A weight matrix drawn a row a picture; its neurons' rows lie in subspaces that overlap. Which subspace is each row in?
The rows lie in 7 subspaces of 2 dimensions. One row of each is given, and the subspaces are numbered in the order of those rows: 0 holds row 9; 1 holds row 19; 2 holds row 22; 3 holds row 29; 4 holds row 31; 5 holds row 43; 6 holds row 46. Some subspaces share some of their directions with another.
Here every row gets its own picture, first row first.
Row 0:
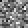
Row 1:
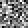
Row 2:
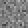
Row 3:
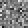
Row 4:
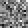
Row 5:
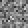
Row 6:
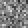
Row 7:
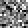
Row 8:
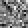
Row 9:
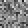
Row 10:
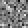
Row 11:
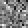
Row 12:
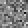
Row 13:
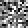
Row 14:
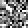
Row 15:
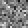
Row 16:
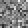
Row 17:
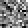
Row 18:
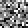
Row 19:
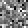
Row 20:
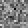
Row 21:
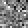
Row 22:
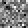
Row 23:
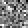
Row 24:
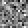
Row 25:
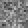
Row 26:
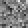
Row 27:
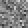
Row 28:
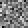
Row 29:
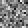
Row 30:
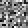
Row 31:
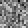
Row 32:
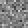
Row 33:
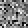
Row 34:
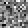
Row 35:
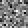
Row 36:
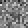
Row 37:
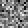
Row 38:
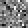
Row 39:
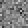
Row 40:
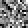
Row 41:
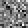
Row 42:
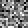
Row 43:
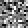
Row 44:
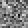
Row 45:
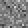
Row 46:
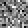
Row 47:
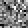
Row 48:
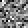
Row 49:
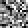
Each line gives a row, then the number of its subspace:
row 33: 0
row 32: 4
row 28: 1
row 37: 6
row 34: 3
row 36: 4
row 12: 4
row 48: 2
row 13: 5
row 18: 5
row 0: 2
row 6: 6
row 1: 1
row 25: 5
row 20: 0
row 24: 2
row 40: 3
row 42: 6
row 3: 1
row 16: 1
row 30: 3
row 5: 2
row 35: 3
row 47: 0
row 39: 1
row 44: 1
